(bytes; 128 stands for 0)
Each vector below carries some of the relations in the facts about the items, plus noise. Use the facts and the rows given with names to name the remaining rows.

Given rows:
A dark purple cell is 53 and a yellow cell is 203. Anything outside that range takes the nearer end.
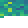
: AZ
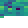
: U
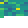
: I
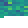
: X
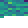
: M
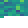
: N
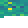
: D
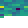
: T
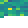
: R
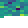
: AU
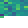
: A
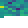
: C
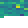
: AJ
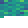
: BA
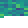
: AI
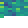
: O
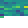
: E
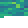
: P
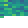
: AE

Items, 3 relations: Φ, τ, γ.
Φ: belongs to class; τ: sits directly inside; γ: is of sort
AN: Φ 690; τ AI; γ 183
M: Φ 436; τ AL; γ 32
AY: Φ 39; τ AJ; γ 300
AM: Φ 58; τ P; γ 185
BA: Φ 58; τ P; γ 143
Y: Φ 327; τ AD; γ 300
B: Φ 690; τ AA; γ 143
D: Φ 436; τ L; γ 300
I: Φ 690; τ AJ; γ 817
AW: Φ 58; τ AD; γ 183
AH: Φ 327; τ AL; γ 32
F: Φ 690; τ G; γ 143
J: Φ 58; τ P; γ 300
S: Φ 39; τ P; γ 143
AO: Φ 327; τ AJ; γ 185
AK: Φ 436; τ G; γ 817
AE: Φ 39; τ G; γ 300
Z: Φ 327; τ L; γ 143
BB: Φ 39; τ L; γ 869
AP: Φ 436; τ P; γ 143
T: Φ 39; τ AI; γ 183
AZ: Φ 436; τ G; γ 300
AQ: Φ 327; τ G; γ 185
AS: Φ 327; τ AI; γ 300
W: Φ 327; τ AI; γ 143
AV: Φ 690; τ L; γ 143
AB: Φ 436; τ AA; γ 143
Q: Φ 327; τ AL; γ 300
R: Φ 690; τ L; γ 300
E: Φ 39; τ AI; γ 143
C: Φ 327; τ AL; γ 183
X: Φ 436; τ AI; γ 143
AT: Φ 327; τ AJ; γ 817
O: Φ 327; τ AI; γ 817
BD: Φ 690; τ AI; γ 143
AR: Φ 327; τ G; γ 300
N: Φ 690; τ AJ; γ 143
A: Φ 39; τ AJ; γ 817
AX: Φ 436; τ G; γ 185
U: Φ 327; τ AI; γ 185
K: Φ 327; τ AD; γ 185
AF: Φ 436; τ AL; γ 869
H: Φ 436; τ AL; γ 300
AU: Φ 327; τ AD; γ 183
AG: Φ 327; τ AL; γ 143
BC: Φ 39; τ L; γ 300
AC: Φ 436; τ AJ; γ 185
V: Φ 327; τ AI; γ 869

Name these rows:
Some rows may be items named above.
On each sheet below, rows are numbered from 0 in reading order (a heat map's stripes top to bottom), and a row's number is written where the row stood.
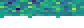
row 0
AU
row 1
V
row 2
AT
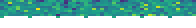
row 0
AP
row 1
AS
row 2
K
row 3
Q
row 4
Y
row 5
BB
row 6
H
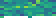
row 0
E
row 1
AF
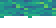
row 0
AL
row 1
P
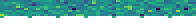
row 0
G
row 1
BD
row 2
AW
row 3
AB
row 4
S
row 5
AC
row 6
AX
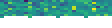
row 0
M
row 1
O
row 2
AV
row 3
D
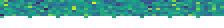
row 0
AY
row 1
AU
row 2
AV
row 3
AK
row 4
BD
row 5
AH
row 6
J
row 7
AT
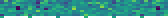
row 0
AM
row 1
AQ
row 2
AG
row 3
AA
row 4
BA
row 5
AM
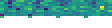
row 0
AO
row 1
AO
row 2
W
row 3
Z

